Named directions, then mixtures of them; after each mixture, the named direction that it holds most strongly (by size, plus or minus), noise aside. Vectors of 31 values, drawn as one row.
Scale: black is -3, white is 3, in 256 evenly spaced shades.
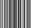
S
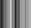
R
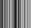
R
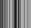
R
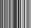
S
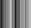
R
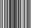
S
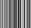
S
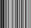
S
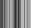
R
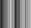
R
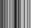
R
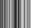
R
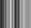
R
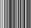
S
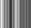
R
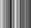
R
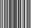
S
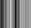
R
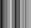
R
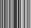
S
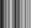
R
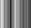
R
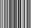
S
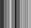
R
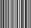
S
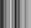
R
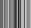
S
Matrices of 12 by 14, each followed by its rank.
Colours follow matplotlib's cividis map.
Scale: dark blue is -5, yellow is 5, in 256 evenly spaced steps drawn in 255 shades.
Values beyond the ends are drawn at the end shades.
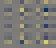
one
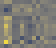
two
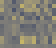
two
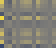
one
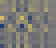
two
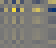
one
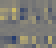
two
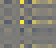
one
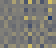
two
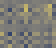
two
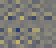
two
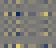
one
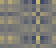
one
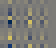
one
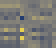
two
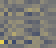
two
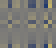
one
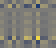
one
